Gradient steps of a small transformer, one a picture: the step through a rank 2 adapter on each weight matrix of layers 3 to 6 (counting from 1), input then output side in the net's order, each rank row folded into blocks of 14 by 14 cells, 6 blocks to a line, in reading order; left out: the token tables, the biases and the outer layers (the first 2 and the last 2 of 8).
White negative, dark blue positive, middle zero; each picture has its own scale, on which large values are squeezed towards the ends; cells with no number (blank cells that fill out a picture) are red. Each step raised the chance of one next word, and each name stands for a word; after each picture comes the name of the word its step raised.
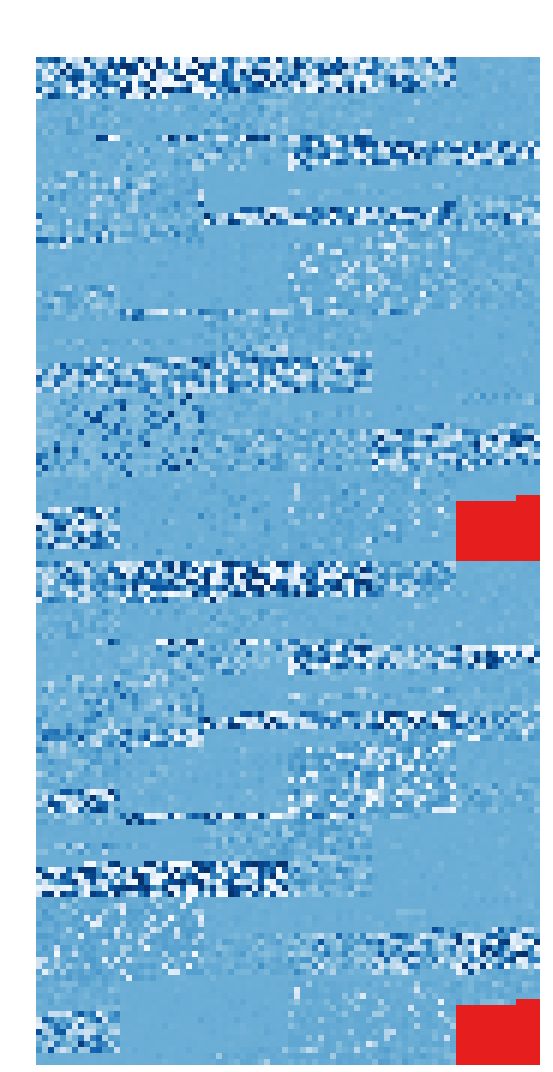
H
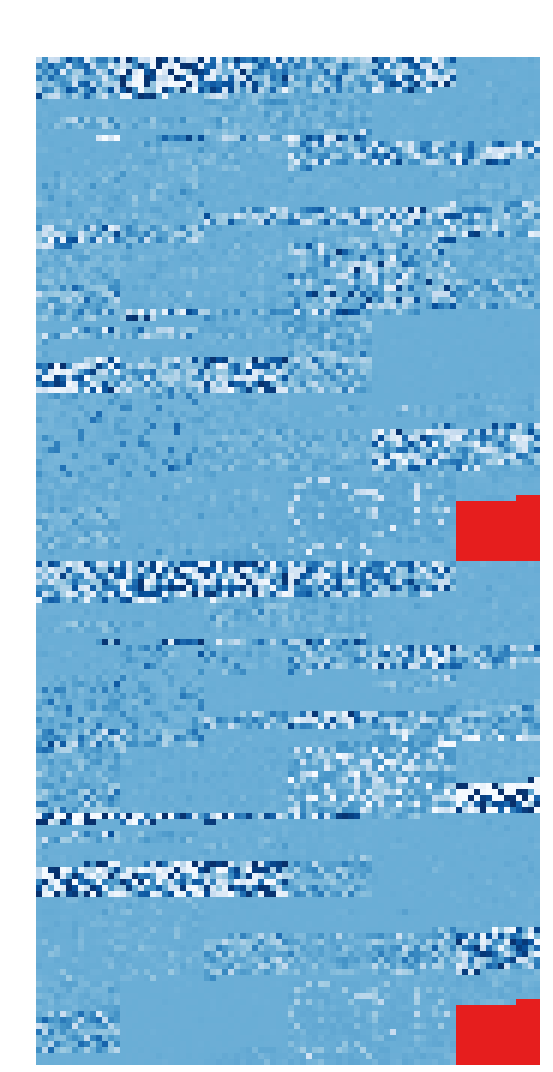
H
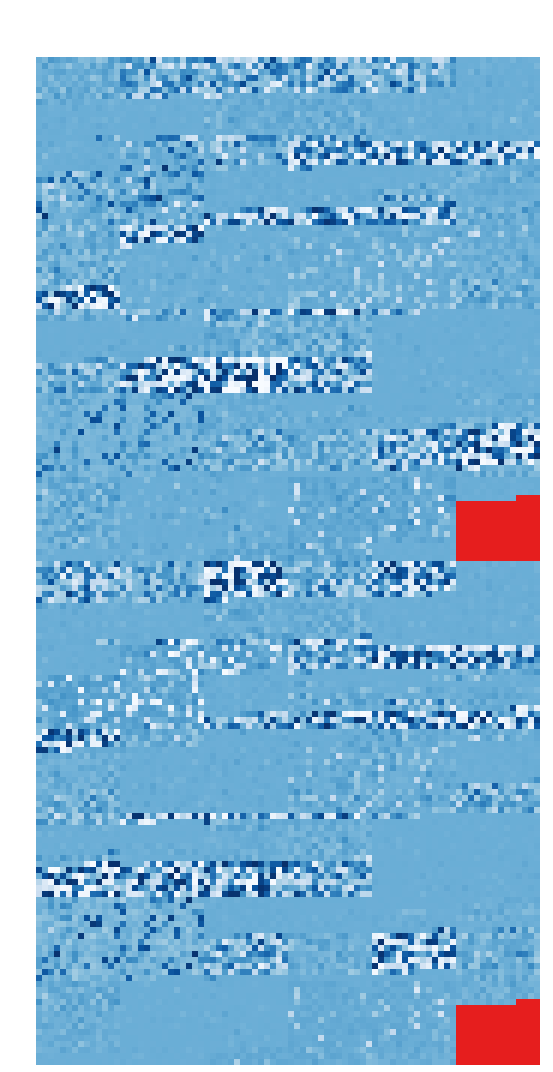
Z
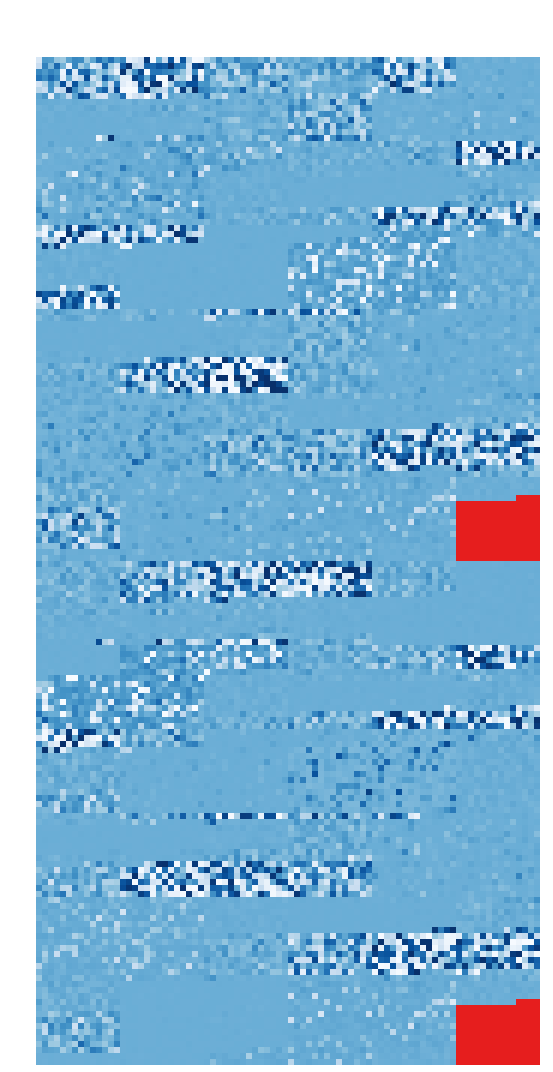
Z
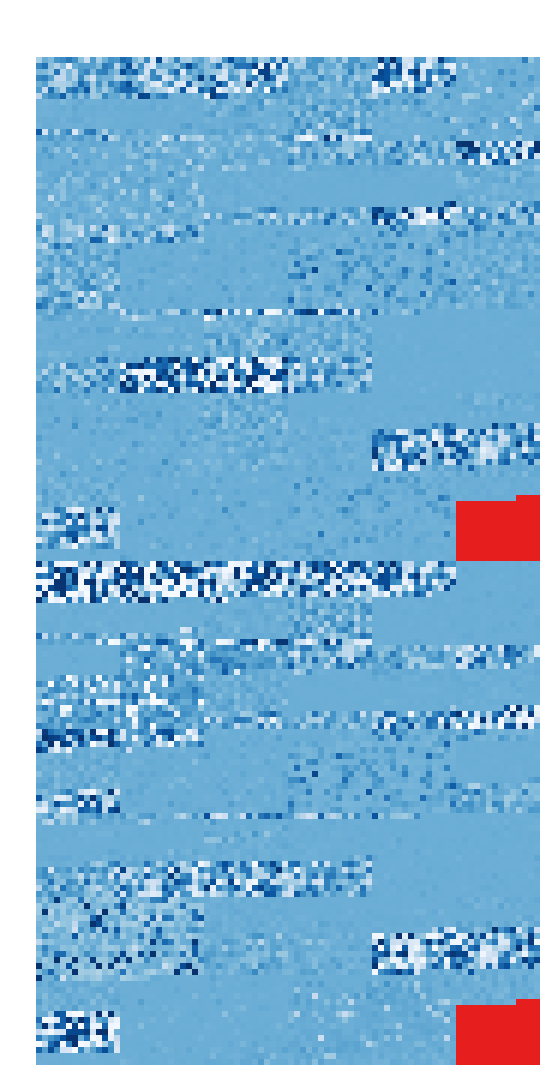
Z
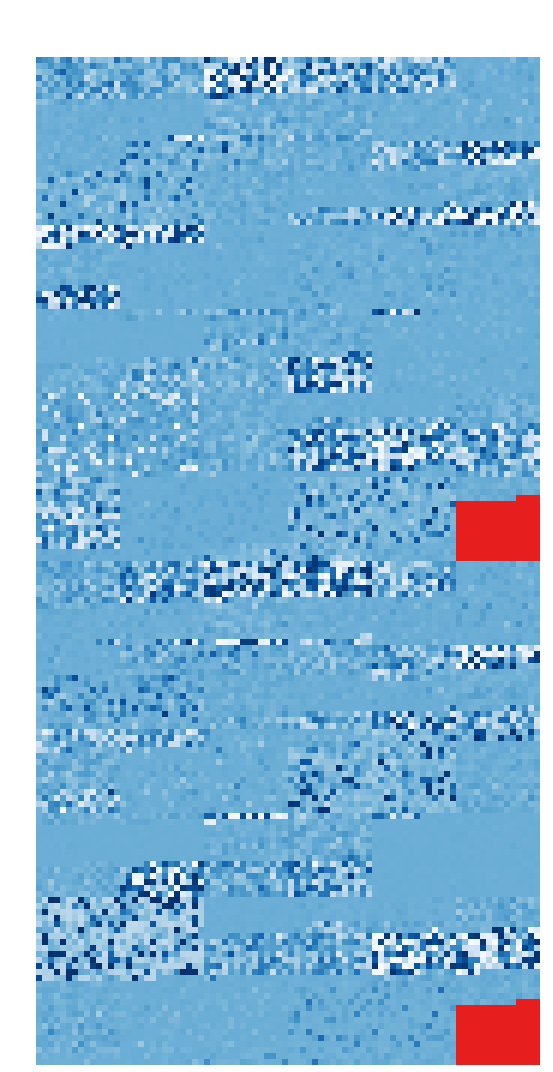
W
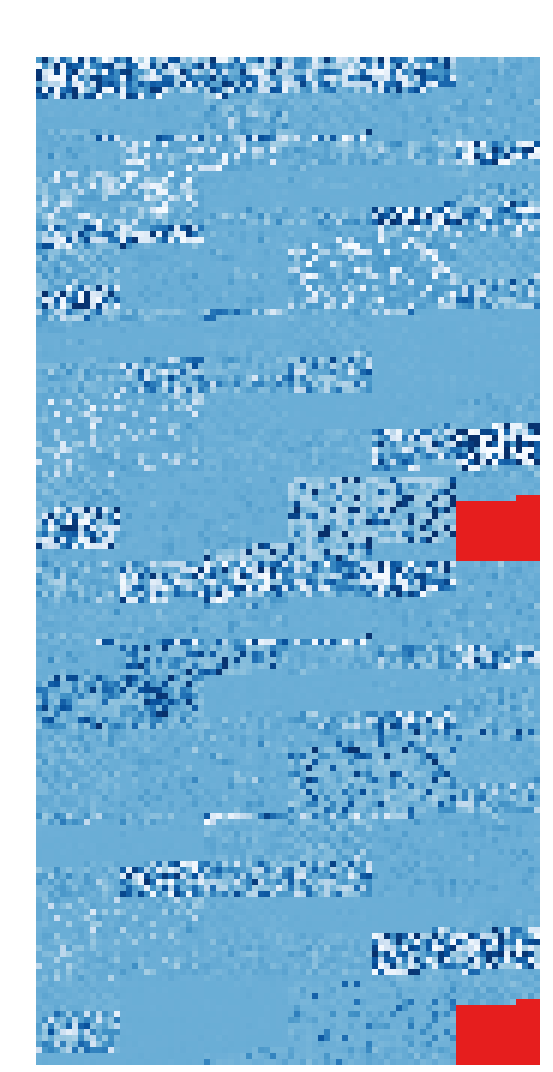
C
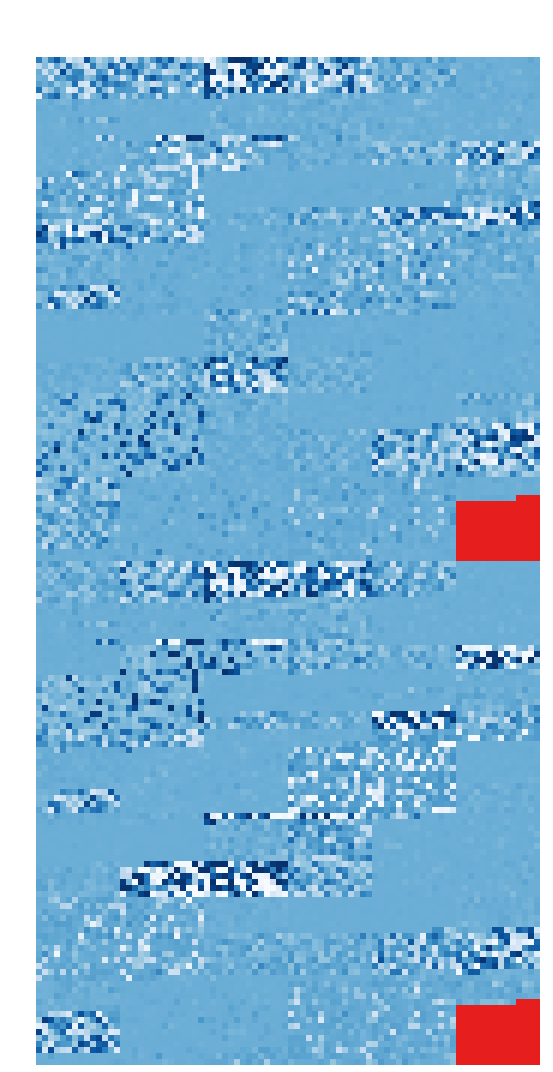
H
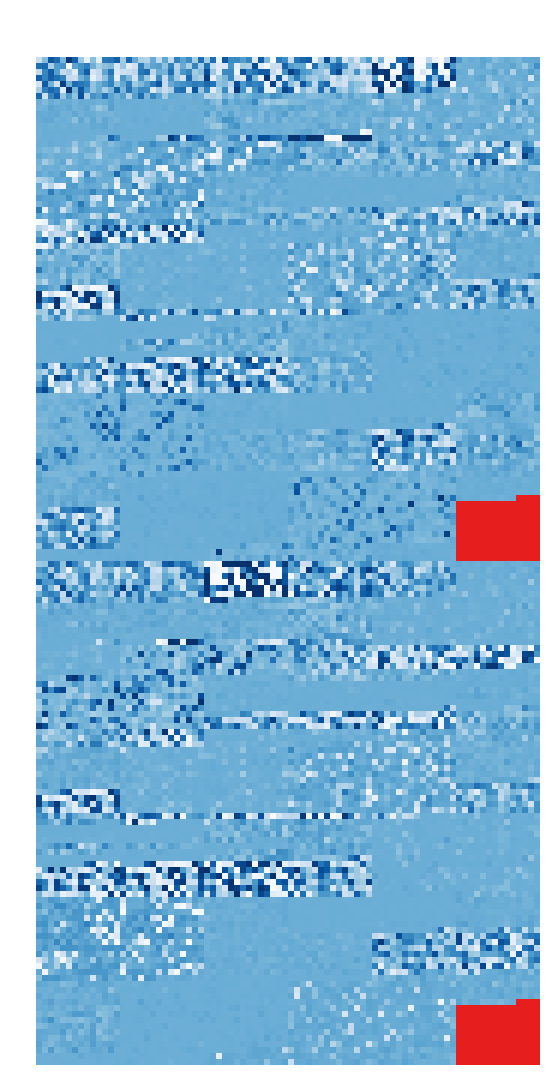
H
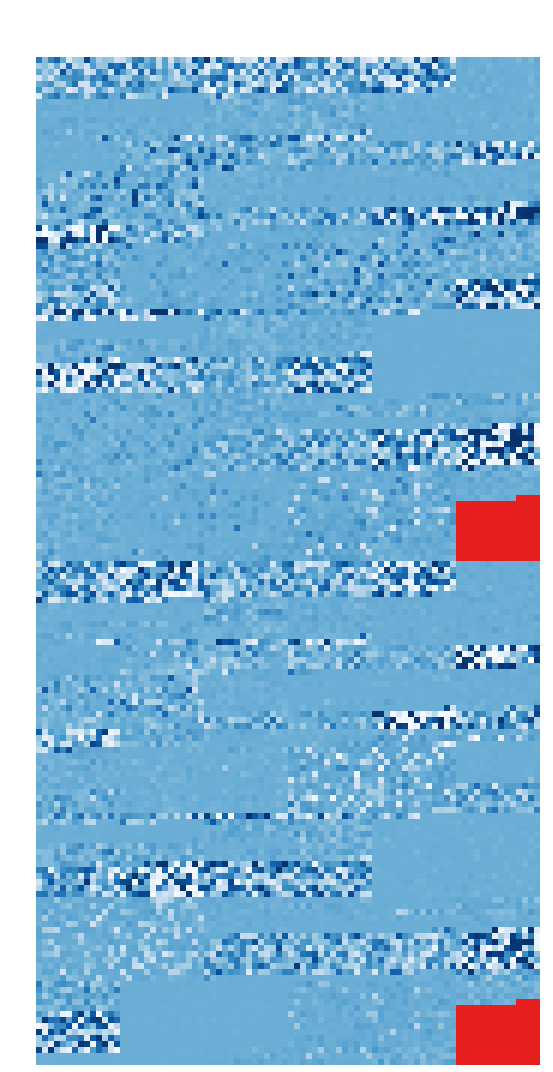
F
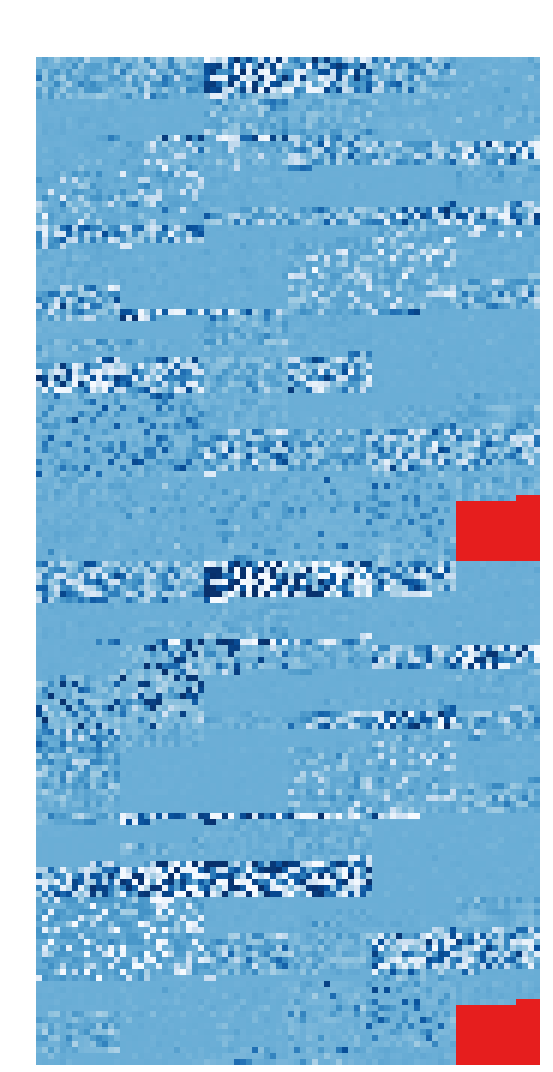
H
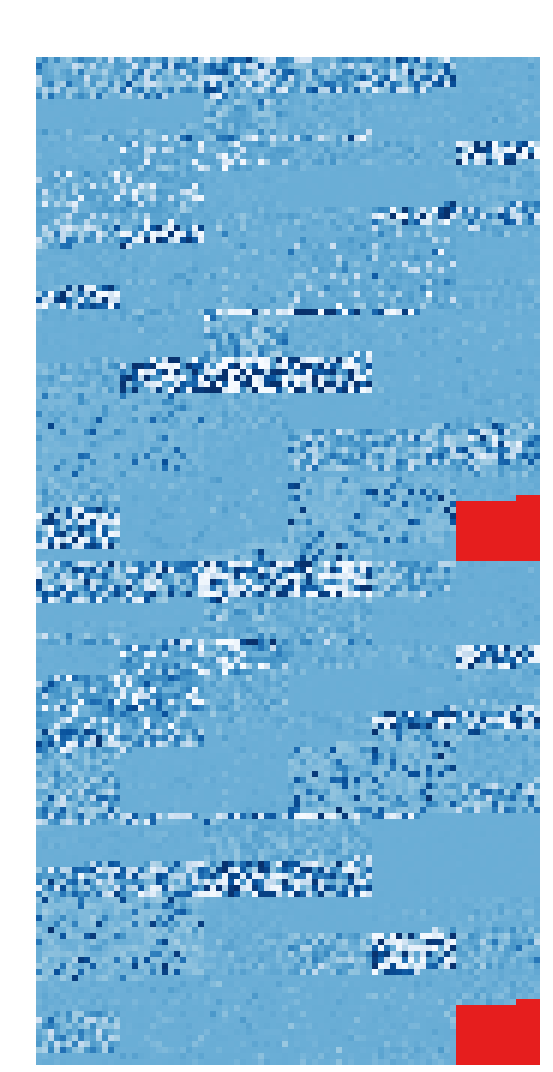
Z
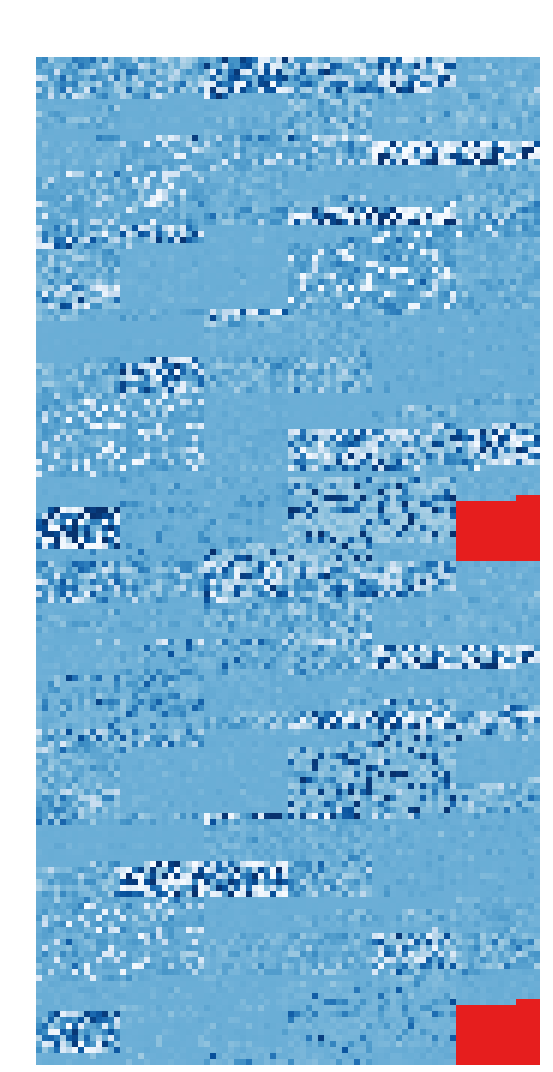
C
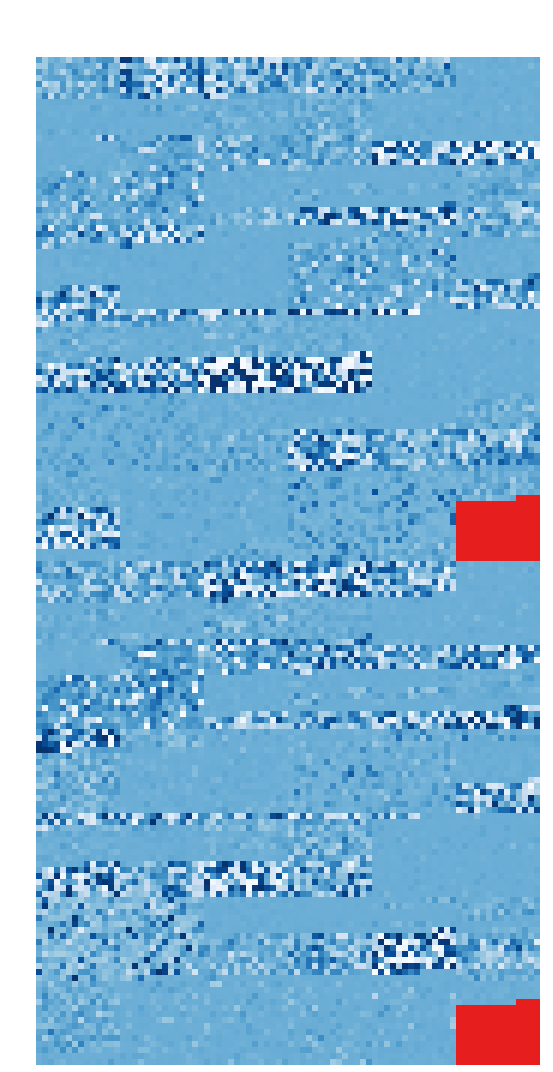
Z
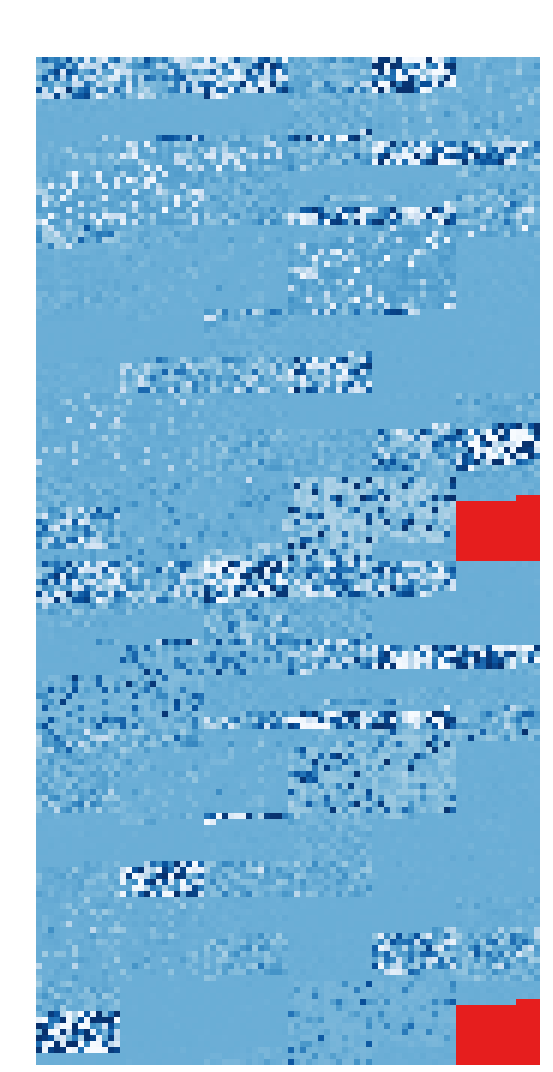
C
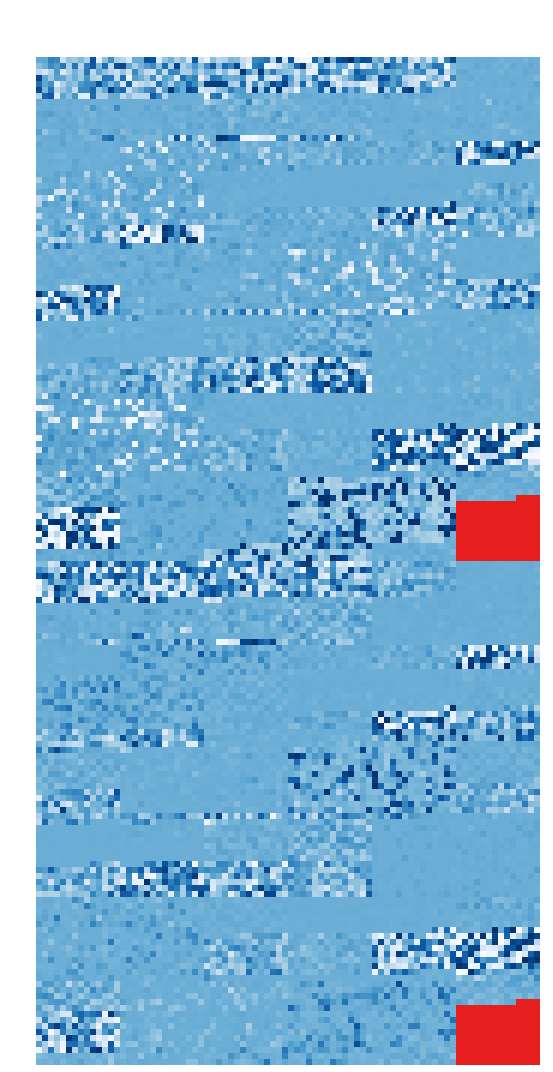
C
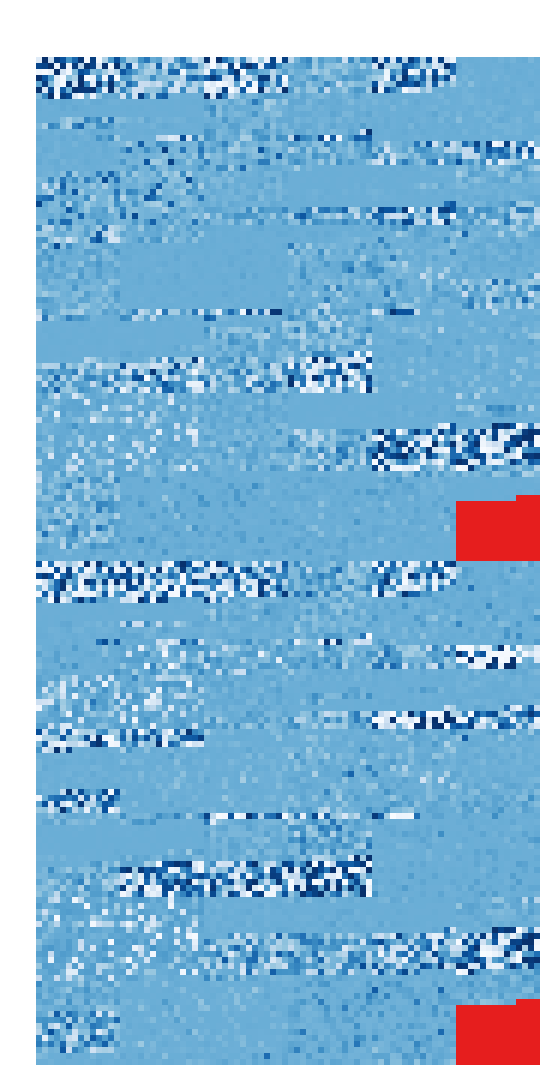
F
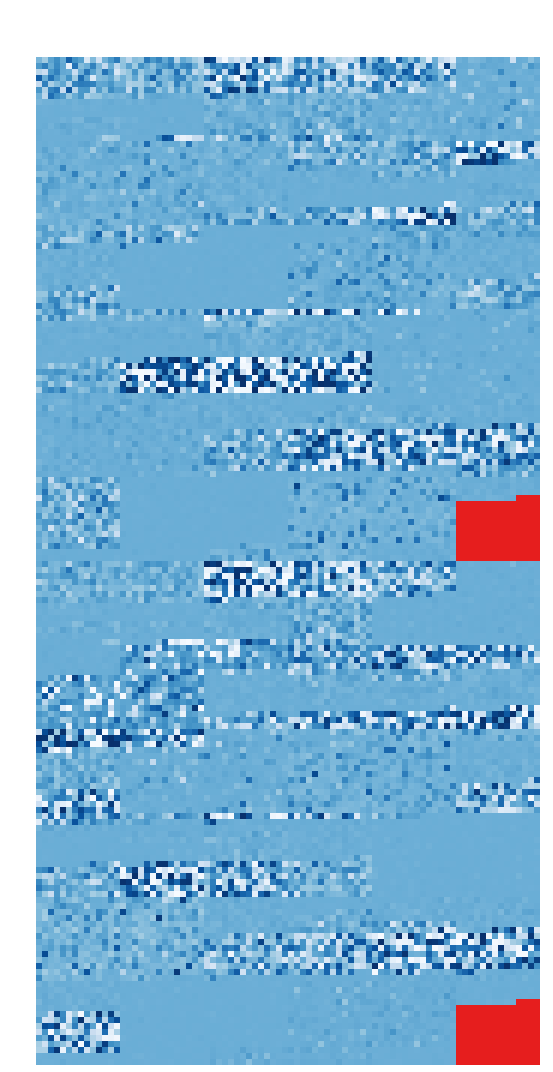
Z
